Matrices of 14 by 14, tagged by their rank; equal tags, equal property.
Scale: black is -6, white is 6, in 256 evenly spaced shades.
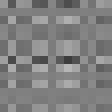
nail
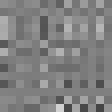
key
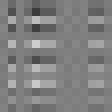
nail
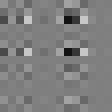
nail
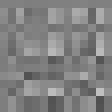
key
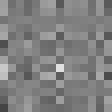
key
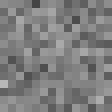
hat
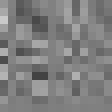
key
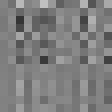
key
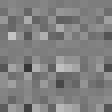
key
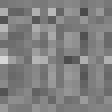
key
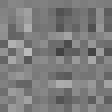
key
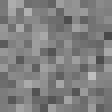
hat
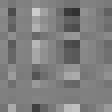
nail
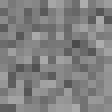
hat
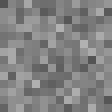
hat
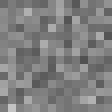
hat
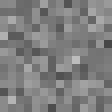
hat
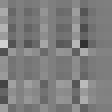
nail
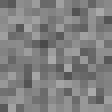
hat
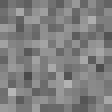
hat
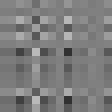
nail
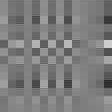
nail
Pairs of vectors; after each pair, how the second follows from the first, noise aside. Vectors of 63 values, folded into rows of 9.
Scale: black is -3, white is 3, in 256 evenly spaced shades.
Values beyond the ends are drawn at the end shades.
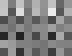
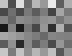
wrapped around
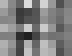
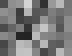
sign-scrambled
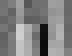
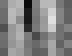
reversed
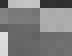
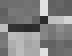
wrapped around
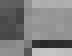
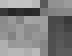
reversed
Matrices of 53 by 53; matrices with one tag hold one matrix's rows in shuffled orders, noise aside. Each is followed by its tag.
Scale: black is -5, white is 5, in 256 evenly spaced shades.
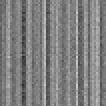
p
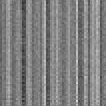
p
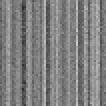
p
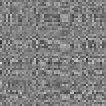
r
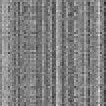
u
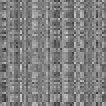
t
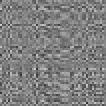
r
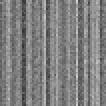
p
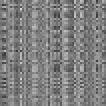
t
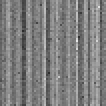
p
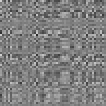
r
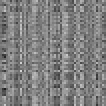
t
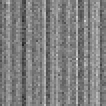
p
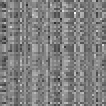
t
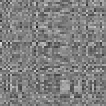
r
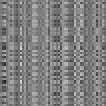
t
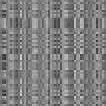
t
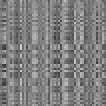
t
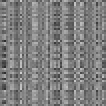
t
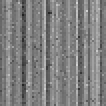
p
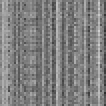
u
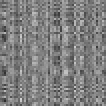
t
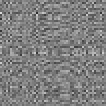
r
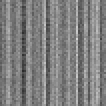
p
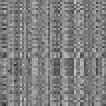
t
